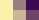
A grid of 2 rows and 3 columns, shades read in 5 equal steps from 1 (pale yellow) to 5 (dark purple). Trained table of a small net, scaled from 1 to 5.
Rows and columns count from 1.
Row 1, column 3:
5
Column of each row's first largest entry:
3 3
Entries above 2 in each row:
2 1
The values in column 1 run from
1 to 1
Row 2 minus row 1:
0 -1 -1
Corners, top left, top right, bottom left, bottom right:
1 5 1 4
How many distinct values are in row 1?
3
